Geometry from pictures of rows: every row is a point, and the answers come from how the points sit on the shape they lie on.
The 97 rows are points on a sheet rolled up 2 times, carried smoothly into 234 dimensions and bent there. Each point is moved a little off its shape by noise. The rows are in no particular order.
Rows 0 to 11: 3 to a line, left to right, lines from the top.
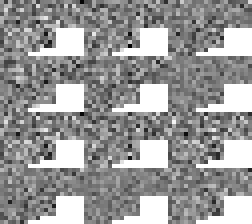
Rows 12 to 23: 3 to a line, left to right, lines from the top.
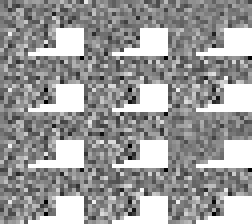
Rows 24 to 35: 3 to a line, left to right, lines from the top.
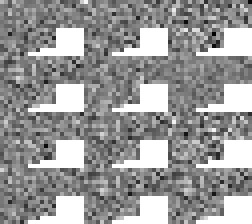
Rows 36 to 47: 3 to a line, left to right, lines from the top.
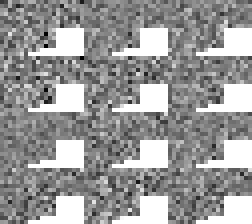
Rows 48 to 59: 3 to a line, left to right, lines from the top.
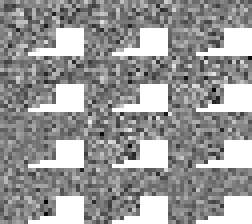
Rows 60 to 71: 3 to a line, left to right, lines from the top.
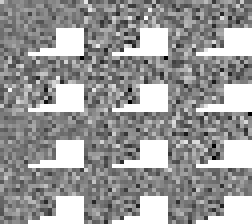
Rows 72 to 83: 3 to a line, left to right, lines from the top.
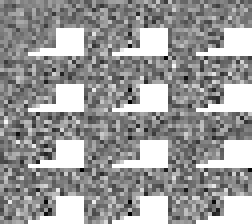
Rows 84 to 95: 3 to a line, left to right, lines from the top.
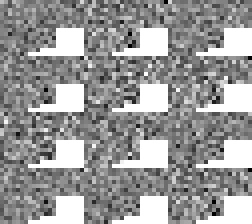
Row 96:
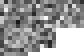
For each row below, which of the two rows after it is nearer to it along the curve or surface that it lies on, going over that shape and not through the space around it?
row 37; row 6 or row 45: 45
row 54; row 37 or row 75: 37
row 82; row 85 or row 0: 85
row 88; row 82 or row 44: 82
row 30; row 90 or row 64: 64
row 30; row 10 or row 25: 25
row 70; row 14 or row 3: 3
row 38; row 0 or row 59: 59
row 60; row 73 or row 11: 11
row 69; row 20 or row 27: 20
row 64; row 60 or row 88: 88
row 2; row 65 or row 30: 65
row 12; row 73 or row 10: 73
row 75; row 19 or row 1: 1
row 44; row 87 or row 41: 87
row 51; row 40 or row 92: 40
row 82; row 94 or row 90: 90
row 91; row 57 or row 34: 34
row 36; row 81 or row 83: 81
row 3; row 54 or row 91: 91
